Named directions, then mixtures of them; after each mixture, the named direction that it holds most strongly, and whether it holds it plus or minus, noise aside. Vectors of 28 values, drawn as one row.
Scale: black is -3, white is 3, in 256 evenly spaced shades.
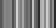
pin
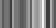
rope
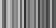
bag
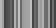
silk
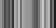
silk, plus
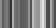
rope, plus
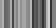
rope, minus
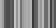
silk, plus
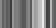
rope, plus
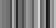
pin, minus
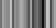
rope, minus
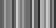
pin, plus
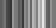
rope, plus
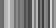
silk, minus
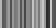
rope, plus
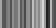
rope, plus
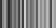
bag, minus
